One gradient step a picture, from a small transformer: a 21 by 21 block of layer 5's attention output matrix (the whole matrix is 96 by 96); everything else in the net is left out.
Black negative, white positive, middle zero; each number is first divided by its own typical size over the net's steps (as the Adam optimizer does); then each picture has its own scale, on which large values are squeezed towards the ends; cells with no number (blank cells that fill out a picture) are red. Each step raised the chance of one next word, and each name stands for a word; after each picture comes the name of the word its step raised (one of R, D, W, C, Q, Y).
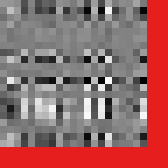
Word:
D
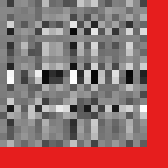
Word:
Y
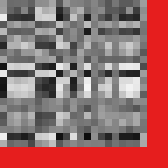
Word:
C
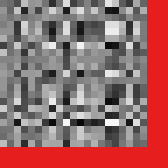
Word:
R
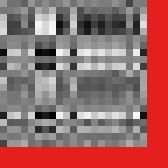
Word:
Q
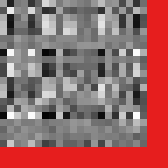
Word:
Q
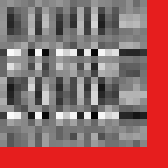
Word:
Q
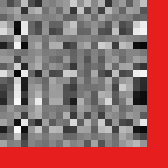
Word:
R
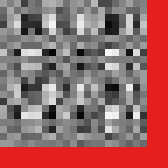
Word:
Q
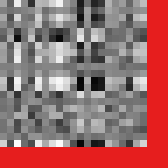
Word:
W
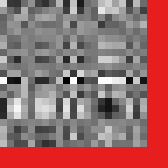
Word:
D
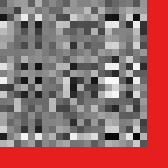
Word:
C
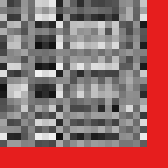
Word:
C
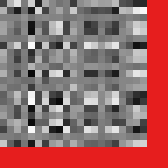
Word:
R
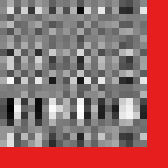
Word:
D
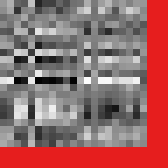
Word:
D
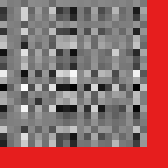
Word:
Y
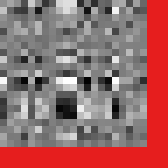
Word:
D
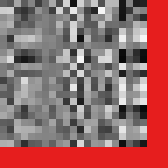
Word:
W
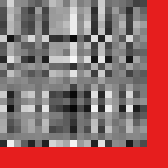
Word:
W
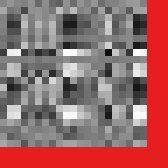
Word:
Q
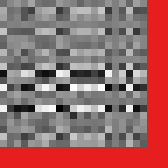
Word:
Y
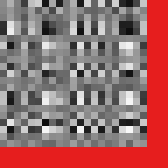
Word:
R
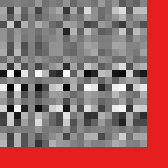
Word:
Y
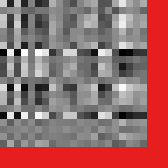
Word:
Q
